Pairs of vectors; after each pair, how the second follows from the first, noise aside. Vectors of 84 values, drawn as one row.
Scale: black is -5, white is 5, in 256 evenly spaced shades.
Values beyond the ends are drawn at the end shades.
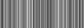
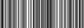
scaled up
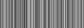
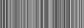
shuffled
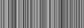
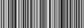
scaled up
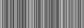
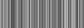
shuffled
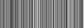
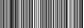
scaled up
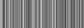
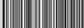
scaled up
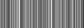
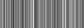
wrapped around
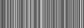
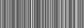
wrapped around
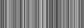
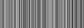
shuffled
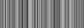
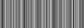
shuffled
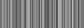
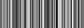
scaled up
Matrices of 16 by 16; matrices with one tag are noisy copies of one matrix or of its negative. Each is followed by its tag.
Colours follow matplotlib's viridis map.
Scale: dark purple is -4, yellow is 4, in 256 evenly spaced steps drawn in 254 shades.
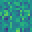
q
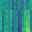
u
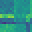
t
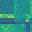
t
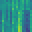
u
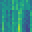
u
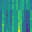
u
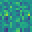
q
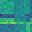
t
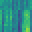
u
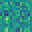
q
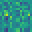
q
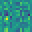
q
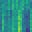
u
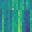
u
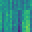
u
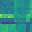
t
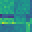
t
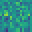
q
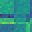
t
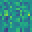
q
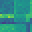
t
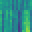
u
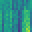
u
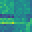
t
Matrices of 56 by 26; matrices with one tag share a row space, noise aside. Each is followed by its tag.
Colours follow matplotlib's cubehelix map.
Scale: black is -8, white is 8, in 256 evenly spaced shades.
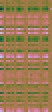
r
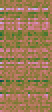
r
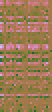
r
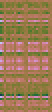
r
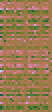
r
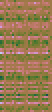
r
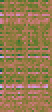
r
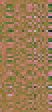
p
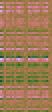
r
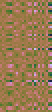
p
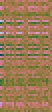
r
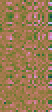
p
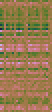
r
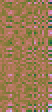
p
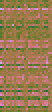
r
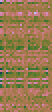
r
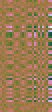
p
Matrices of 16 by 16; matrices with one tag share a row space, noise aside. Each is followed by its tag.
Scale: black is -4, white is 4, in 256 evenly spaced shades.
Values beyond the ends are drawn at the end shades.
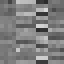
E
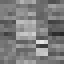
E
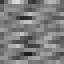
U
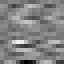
U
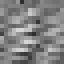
U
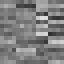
E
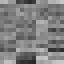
E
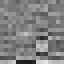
E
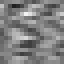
U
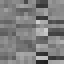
E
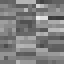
E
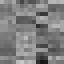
E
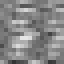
U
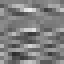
U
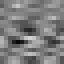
U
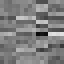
E
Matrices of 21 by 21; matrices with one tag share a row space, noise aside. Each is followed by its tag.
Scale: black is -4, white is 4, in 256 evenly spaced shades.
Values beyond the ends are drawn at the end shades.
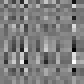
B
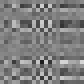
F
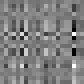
B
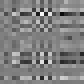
F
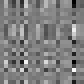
B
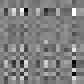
B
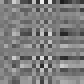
F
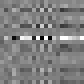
F
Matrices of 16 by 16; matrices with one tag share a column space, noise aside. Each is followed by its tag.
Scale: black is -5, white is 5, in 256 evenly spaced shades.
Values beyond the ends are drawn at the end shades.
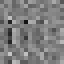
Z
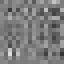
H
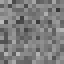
Z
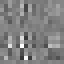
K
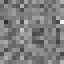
Z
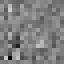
K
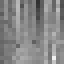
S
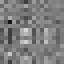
Z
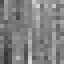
S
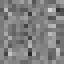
H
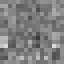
K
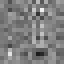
H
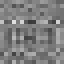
Z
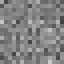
Z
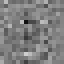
Z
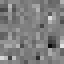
K
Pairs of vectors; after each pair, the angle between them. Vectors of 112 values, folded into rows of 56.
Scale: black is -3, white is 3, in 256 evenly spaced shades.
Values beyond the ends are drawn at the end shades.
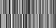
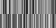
partly aligned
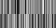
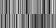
orthogonal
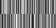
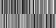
partly opposed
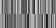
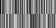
partly opposed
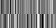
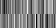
partly aligned
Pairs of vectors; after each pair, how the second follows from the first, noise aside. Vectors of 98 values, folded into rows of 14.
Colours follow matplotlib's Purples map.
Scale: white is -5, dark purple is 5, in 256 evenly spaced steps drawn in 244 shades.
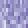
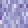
shuffled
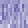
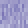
shrunk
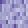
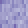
shrunk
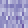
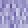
shuffled
